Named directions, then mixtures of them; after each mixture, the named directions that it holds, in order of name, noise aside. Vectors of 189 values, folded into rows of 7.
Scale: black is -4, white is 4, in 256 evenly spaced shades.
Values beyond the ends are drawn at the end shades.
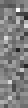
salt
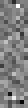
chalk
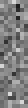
chalk, salt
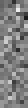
chalk, salt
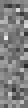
chalk, salt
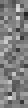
chalk, salt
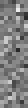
chalk, salt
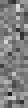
chalk, salt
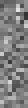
chalk, salt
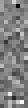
chalk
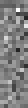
salt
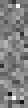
chalk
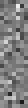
chalk, salt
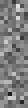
chalk, salt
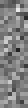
chalk, salt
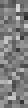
chalk, salt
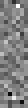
chalk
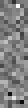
chalk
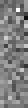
salt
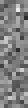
chalk, salt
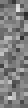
chalk, salt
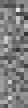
salt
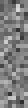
chalk, salt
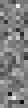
chalk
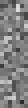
chalk, salt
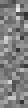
chalk, salt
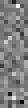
chalk
